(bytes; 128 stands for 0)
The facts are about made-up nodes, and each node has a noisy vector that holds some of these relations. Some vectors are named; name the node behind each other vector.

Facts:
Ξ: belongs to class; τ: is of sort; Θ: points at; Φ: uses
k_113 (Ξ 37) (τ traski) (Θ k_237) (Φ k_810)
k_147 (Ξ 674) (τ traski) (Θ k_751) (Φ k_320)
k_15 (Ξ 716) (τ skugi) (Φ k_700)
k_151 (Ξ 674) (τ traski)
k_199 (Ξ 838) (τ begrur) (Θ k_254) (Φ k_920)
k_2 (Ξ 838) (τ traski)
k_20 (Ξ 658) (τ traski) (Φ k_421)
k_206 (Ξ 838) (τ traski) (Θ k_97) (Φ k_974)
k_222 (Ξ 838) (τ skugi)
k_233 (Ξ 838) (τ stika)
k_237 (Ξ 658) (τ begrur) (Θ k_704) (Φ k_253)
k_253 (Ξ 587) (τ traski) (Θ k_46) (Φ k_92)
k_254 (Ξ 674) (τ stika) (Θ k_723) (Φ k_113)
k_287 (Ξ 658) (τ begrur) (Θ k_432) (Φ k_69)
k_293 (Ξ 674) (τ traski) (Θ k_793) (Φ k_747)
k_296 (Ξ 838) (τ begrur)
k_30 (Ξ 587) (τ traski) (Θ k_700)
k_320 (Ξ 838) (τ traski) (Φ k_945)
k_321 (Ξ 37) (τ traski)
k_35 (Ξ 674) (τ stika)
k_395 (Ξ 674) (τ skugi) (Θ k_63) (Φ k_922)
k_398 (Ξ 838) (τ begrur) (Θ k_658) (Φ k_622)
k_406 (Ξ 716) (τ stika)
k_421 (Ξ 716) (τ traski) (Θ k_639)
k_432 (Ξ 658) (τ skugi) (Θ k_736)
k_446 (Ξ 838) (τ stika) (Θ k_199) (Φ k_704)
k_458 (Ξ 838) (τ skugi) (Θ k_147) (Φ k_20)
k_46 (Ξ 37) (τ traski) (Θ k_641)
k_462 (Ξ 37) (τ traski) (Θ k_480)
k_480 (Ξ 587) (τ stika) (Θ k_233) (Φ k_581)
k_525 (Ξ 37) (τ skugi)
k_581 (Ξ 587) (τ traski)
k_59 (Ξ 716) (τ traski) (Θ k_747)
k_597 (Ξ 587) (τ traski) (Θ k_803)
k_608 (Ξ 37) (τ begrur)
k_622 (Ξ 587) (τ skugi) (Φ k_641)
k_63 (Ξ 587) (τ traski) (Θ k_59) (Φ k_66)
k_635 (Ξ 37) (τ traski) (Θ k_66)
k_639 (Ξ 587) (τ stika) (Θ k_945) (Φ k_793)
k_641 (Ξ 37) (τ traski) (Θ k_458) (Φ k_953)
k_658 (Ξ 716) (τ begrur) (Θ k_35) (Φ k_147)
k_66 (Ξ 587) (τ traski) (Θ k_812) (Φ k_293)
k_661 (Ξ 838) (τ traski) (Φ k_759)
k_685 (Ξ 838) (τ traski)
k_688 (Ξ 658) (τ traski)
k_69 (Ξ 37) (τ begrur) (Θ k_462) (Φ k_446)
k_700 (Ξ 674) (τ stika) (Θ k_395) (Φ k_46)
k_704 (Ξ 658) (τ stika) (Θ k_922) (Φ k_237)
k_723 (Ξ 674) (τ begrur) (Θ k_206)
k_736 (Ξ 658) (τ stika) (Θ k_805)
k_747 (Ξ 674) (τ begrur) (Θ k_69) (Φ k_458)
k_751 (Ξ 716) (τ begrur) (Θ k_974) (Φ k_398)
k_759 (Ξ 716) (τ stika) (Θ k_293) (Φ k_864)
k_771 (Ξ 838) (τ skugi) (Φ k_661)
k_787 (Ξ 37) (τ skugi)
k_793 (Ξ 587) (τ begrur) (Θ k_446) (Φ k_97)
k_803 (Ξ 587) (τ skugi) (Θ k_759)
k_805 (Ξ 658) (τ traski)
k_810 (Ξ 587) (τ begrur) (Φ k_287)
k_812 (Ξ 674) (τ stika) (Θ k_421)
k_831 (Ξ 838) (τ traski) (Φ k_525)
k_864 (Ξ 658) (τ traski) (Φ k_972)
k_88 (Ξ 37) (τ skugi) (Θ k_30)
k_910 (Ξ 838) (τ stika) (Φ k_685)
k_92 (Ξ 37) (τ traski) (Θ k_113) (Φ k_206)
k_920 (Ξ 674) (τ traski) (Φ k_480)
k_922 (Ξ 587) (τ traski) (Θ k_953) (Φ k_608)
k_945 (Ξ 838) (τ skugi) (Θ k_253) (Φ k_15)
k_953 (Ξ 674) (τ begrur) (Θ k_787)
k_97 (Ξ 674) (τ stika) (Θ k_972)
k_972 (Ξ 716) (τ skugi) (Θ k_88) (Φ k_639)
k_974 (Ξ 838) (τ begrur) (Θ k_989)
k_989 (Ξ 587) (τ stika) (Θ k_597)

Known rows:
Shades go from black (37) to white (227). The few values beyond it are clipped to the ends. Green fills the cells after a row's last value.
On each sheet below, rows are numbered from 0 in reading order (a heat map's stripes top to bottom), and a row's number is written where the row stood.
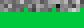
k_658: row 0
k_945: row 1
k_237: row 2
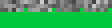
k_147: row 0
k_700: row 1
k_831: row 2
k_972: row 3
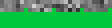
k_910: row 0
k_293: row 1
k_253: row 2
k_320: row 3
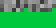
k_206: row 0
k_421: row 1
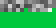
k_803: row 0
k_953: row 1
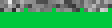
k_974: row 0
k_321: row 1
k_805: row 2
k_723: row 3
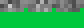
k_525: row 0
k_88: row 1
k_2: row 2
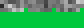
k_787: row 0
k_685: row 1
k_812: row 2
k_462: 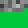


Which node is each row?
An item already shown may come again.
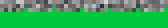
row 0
k_989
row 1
k_35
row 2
k_622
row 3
k_759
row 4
k_30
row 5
k_608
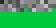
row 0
k_771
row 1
k_747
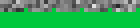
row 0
k_66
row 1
k_462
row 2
k_910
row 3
k_15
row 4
k_69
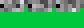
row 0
k_704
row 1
k_92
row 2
k_113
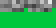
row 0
k_59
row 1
k_480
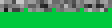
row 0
k_639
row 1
k_736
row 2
k_222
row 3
k_287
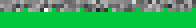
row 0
k_199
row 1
k_254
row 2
k_608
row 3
k_253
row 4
k_406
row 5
k_395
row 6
k_922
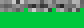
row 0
k_233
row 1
k_287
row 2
k_810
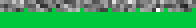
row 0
k_480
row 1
k_432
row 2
k_787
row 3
k_581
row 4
k_793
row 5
k_254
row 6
k_736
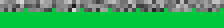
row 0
k_989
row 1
k_63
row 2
k_446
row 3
k_147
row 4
k_597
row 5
k_253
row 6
k_395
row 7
k_751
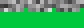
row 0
k_69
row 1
k_97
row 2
k_147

